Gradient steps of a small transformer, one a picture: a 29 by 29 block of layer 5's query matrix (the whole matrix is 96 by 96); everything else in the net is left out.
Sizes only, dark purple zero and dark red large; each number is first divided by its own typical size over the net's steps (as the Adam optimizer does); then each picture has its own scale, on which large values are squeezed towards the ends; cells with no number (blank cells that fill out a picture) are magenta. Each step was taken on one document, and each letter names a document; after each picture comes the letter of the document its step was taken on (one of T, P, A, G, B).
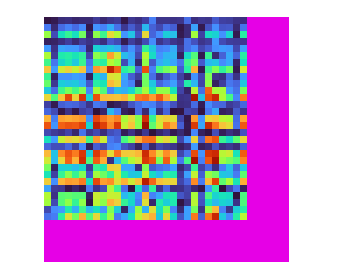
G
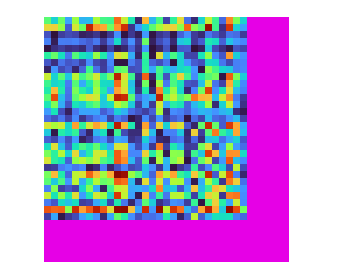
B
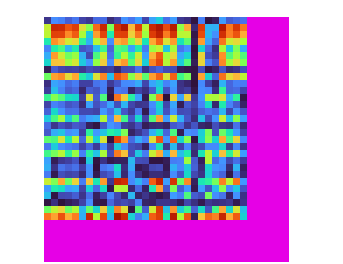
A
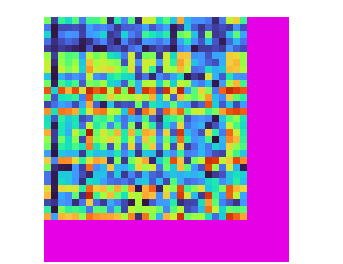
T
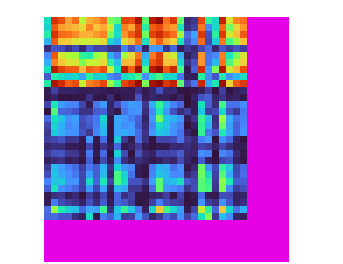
A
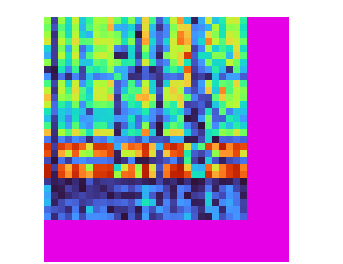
T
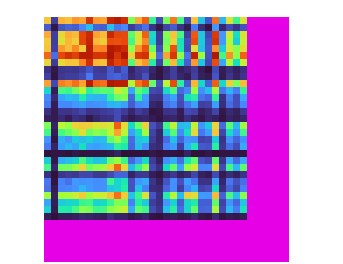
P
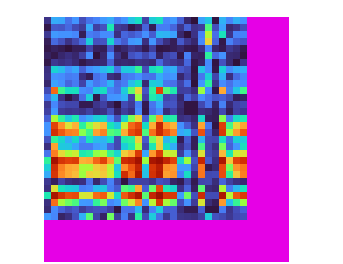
A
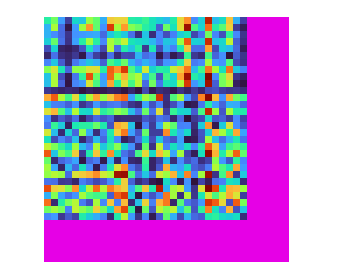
B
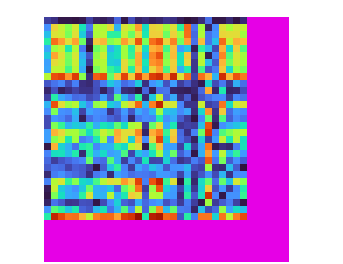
A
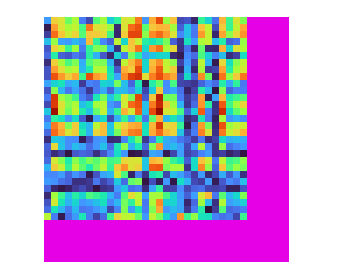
A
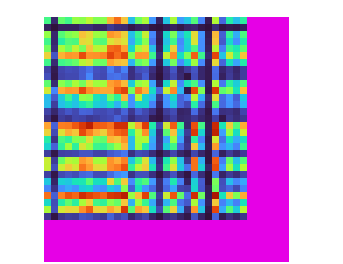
P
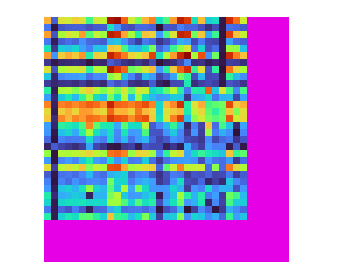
P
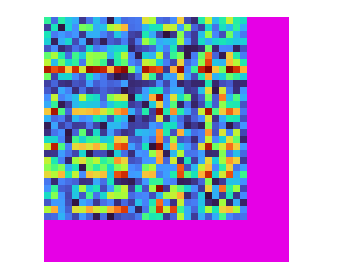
B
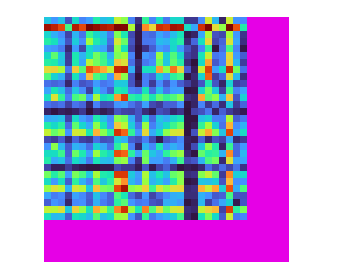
B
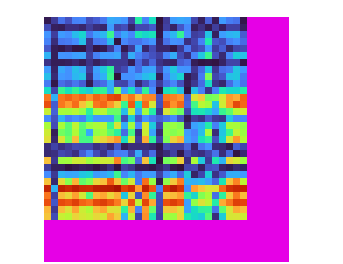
T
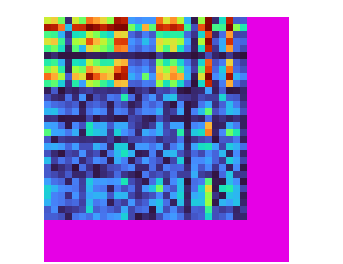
B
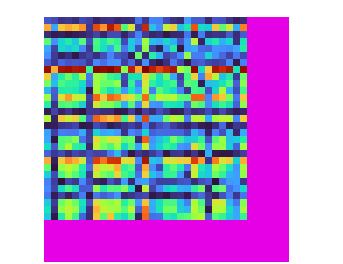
G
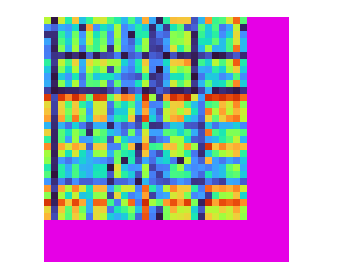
T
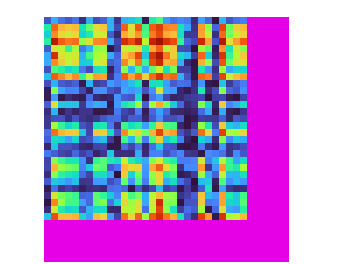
A
